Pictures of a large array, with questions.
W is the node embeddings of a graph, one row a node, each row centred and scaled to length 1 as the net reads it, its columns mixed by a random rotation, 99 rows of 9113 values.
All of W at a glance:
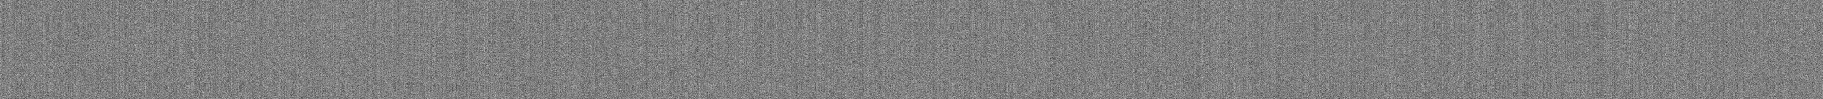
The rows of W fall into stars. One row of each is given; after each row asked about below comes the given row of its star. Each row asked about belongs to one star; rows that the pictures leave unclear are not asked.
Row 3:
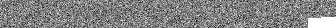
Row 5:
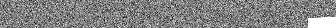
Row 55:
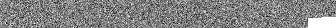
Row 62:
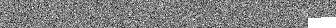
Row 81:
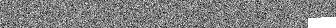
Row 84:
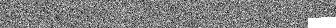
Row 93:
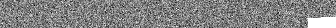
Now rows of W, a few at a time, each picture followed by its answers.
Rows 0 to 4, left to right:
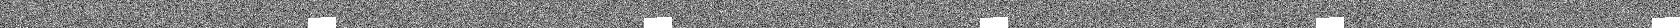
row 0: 81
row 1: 55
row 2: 55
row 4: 55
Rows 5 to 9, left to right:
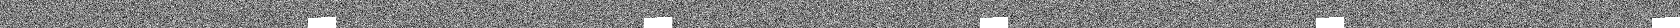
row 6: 84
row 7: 81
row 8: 3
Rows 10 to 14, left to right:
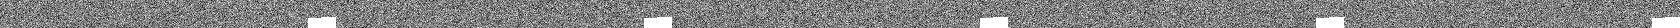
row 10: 55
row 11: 62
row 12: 5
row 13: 5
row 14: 93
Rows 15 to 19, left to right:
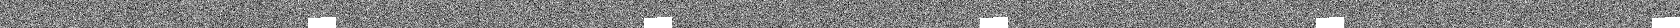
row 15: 81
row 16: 55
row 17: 93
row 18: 55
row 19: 81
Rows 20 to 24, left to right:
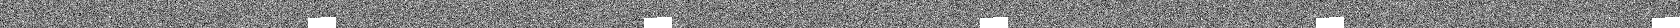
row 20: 3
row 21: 3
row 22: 55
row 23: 62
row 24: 62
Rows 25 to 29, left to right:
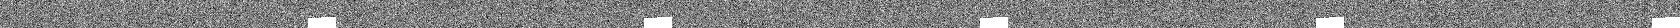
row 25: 55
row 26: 62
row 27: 93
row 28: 62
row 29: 55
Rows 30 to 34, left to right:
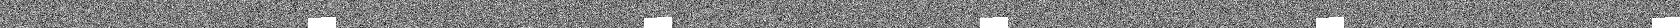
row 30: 81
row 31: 62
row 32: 81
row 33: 62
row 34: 55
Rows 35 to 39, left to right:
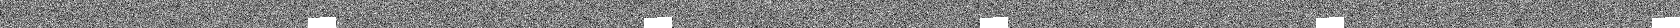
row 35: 84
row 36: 62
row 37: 3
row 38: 62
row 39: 3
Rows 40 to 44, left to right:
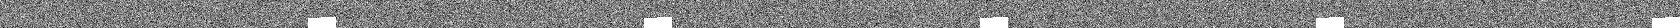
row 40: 81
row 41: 55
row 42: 55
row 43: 81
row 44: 3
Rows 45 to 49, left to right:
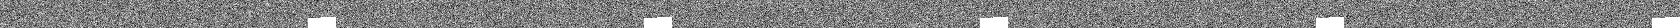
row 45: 62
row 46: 62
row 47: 3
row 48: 81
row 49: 3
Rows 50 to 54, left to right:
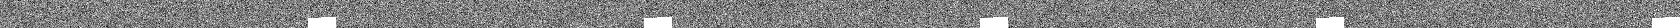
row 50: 93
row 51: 3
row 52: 62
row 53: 3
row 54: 81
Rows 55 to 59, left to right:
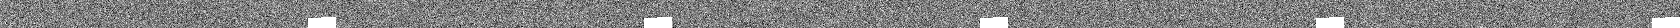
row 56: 62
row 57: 81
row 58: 3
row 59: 84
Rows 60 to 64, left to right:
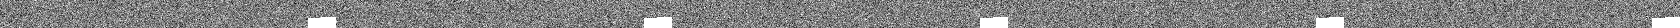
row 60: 62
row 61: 5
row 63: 93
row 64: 3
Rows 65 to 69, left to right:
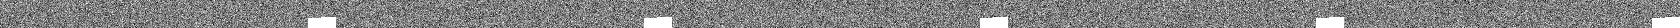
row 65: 55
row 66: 81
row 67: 62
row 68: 81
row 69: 5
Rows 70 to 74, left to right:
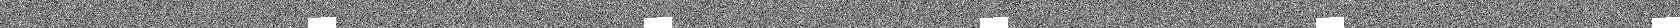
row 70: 84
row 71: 5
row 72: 93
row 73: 5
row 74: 55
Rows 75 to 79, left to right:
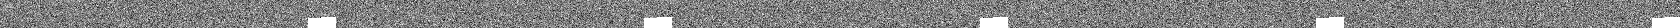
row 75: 55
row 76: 5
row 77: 93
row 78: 62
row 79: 93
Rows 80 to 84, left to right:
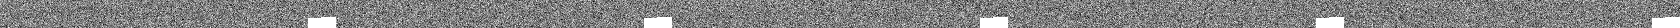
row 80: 3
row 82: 3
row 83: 84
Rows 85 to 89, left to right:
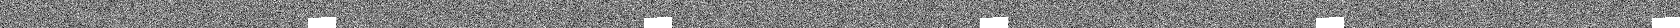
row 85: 5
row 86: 5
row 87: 84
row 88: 5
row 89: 3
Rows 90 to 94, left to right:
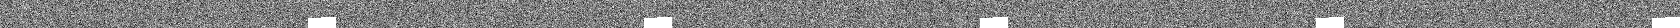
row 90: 5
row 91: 5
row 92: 81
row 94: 3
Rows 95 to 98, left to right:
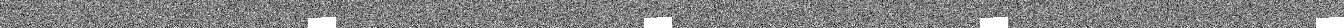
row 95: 93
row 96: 81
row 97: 3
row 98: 81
